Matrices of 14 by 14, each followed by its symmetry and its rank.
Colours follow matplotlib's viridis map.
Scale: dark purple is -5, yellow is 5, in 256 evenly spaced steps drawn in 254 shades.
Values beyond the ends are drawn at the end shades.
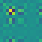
symmetric, rank two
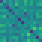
symmetric, full rank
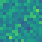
symmetric, full rank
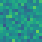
neither, full rank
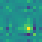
symmetric, rank two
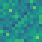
symmetric, full rank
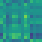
neither, rank two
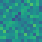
symmetric, full rank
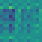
neither, rank two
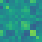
symmetric, rank three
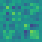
symmetric, rank two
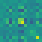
symmetric, rank three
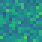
neither, full rank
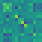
symmetric, rank three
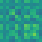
symmetric, rank two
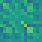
symmetric, rank three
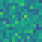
neither, full rank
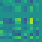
neither, rank two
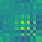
symmetric, rank two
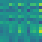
neither, rank two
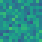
neither, full rank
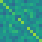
symmetric, full rank
